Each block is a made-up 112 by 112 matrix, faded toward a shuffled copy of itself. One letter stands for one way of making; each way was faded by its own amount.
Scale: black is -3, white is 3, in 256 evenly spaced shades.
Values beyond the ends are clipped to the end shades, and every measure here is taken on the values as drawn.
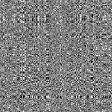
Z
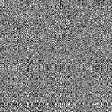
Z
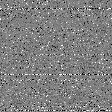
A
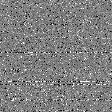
A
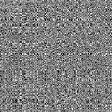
Z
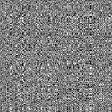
Z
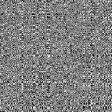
Z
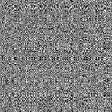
Z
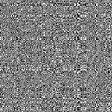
Z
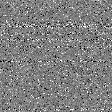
A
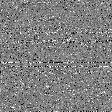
A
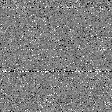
A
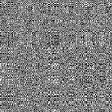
Z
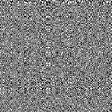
Z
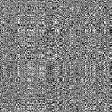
Z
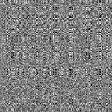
Z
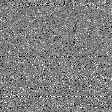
A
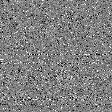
A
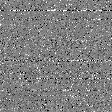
A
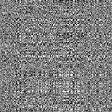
Z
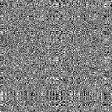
Z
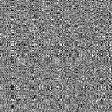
Z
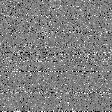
A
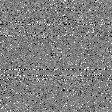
A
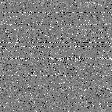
A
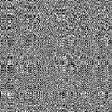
Z
